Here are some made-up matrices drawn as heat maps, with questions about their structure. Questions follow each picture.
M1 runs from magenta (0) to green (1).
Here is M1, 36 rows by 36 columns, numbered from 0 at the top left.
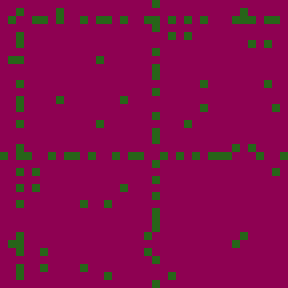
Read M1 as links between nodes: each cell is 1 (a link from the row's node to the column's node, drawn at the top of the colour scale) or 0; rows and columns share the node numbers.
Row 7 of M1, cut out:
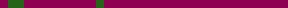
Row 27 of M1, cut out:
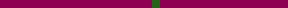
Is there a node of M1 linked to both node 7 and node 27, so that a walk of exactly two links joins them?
no
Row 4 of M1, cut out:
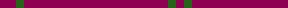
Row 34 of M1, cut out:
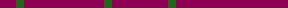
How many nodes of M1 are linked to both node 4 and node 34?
2
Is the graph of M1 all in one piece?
yes
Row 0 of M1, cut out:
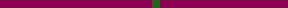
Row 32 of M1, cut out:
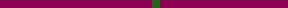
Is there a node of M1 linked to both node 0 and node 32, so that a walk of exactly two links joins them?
yes
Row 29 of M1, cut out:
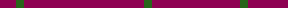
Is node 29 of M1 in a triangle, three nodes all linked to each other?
yes
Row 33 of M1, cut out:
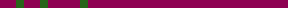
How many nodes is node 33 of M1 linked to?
3
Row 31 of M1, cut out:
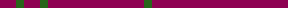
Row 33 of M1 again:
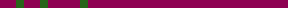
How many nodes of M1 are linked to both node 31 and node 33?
2
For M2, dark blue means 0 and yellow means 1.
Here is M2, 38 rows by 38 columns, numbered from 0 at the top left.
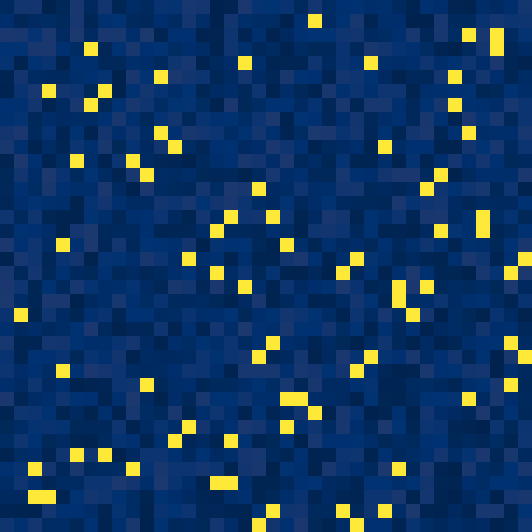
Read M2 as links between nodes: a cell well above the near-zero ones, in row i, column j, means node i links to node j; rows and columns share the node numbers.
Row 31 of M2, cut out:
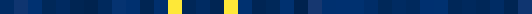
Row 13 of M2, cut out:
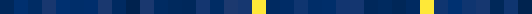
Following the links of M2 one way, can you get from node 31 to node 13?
no
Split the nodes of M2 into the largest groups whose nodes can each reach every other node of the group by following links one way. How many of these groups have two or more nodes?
3
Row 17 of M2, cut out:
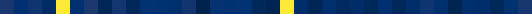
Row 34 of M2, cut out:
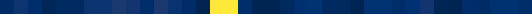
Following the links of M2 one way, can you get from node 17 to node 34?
no
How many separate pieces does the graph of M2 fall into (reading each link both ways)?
7
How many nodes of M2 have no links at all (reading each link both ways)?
4
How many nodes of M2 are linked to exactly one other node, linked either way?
3
